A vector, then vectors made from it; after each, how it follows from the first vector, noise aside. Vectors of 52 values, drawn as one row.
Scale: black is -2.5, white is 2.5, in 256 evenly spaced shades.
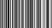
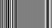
partly zeroed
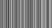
shrunk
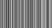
shrunk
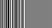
partly zeroed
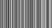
shrunk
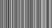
shrunk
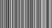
shrunk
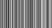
shrunk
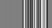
partly zeroed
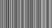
shrunk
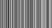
shrunk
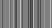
partly zeroed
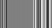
partly zeroed
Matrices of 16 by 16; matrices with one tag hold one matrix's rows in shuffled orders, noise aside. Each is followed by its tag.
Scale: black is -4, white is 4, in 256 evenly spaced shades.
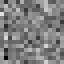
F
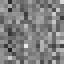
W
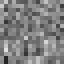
F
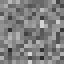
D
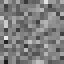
F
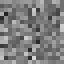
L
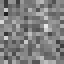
F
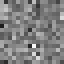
L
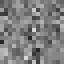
L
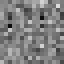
D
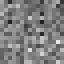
D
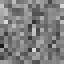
L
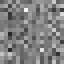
W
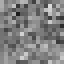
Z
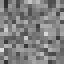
F
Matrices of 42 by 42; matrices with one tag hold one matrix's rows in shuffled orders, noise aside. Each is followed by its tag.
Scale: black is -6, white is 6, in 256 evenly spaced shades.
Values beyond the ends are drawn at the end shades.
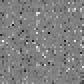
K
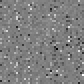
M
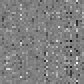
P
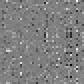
P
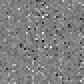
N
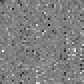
K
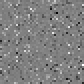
M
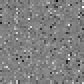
M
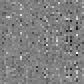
P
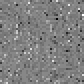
M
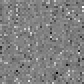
M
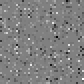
M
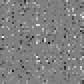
K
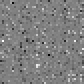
K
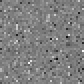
M
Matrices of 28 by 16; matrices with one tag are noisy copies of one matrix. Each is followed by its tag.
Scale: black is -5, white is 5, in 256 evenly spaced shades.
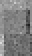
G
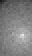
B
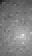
B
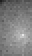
B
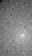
B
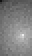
B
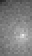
B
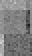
G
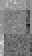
G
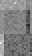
G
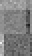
G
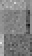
G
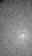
B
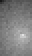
B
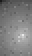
B
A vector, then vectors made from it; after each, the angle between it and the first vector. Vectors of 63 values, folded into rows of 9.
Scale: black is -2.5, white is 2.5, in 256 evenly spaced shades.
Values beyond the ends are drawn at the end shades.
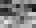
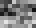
nearly parallel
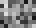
partly opposed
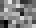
partly opposed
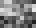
nearly opposite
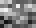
nearly opposite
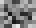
orthogonal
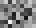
orthogonal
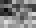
nearly parallel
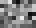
partly opposed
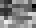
nearly parallel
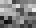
nearly opposite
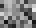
partly opposed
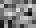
partly opposed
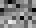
partly aligned
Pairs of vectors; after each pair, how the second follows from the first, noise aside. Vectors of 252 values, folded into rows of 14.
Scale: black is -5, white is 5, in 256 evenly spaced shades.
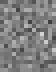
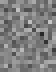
negated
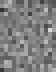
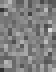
copied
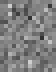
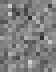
copied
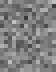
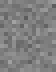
shrunk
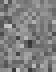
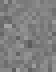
shrunk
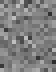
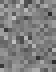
copied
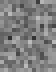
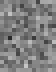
copied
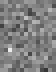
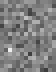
copied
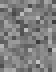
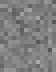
shrunk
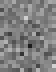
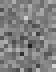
copied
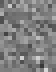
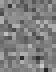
negated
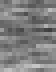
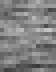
negated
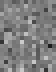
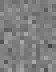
shrunk
